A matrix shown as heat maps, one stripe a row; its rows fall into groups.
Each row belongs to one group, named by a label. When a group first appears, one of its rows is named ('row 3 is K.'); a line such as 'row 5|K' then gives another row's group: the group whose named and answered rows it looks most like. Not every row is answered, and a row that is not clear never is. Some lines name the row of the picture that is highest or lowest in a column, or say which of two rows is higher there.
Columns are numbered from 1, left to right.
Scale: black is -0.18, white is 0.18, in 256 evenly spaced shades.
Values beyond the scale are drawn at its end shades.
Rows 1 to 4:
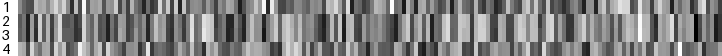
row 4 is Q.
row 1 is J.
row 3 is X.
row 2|X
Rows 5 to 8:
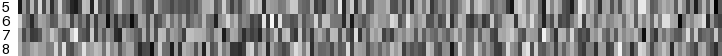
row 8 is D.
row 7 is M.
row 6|J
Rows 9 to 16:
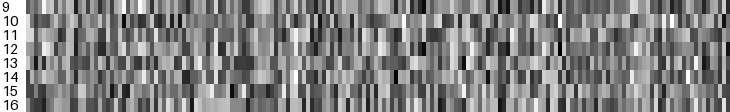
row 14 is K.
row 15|M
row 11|Q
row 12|K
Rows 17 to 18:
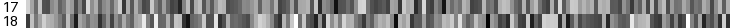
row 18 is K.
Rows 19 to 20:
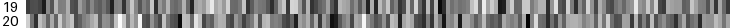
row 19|M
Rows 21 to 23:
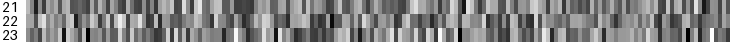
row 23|J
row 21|X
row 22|Q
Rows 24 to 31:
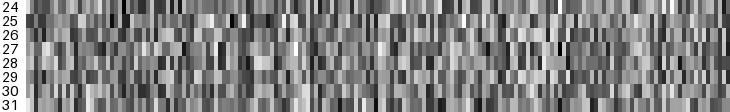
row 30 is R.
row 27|K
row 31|Q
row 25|M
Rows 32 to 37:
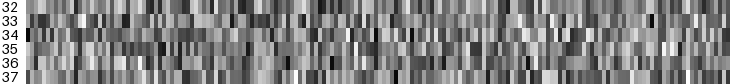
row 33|M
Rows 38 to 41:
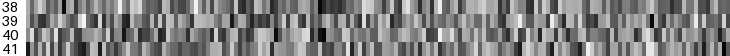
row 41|X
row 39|M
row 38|D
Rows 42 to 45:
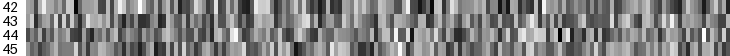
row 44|X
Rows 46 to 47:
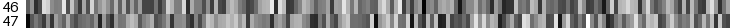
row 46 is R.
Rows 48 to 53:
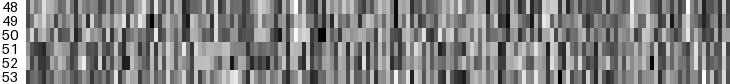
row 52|M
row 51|M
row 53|M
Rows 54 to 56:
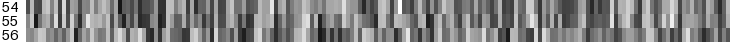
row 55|R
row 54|R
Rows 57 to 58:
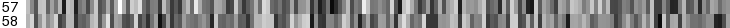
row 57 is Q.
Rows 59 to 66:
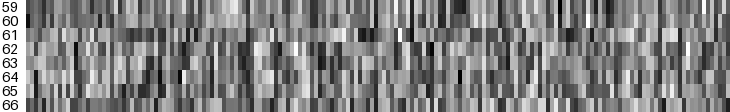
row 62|K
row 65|R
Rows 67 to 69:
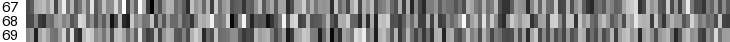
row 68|M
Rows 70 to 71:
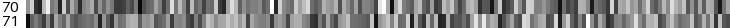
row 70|R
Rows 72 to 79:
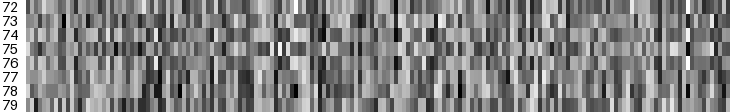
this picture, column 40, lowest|72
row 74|Q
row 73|J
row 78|D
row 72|K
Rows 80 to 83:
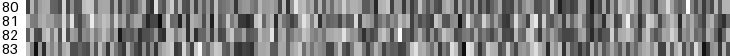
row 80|R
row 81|D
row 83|X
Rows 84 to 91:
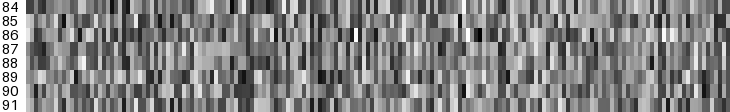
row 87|M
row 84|M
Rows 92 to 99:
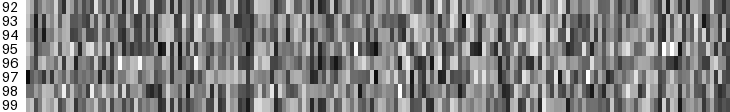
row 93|X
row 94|X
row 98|D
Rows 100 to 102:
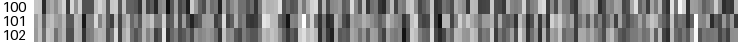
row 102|Q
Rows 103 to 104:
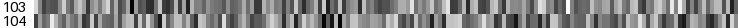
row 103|J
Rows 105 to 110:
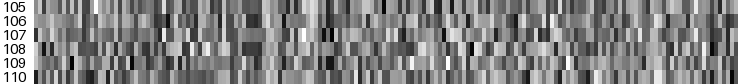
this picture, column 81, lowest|108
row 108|X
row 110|X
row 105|R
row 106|D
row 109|J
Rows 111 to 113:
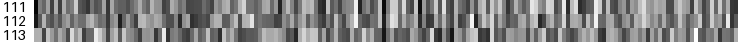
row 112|M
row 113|Q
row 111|X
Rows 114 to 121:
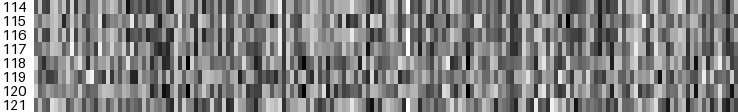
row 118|J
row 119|M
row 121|K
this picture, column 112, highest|115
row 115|D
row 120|D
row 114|R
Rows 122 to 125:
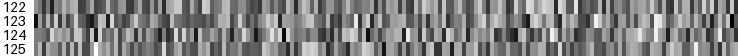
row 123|X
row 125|R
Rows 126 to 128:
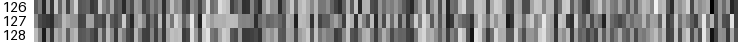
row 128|X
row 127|M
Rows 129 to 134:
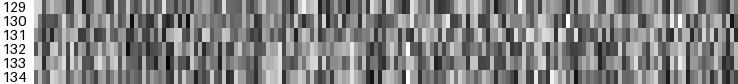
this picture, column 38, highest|134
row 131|X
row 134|K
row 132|R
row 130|J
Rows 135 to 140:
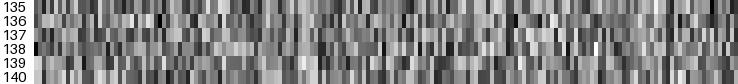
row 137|X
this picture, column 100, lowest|138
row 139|Q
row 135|X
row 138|M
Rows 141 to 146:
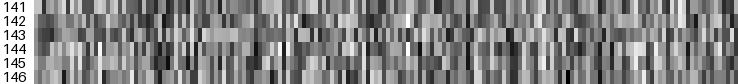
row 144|J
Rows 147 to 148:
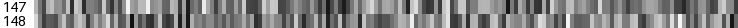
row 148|J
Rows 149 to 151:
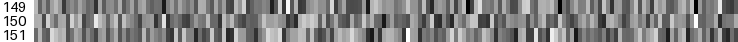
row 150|Q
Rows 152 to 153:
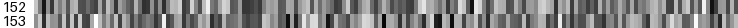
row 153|R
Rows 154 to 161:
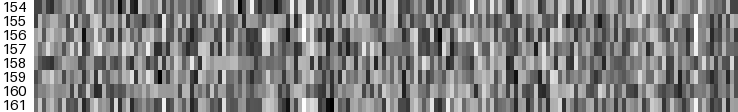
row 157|D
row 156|K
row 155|R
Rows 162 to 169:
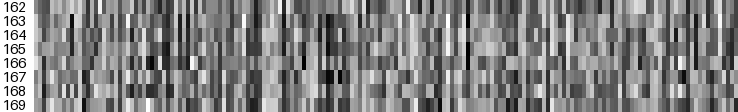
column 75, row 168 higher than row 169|Yes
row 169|K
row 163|J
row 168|R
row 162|J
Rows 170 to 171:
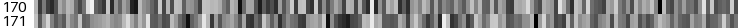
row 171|D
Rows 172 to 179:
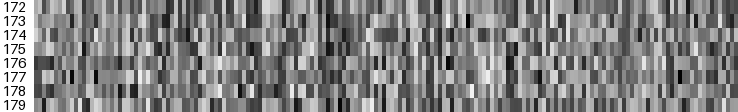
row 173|D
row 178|M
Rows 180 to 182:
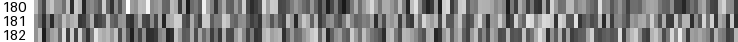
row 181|X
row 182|R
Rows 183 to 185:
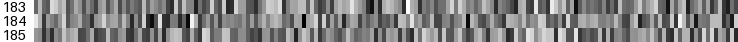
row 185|X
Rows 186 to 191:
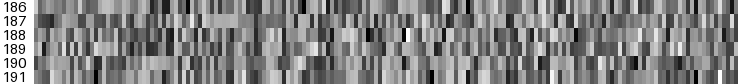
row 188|J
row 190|K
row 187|M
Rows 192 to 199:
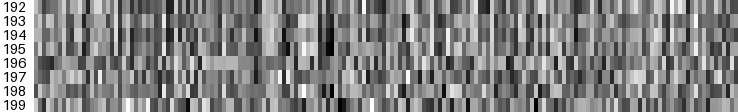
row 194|J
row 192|J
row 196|M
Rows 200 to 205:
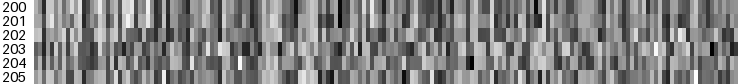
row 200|Q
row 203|X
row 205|Q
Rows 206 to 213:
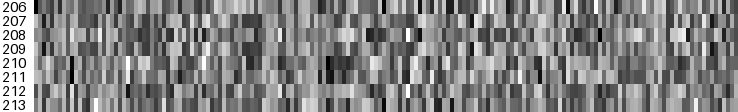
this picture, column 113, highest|206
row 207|X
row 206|M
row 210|D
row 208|J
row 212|R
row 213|R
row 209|X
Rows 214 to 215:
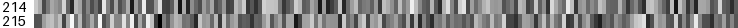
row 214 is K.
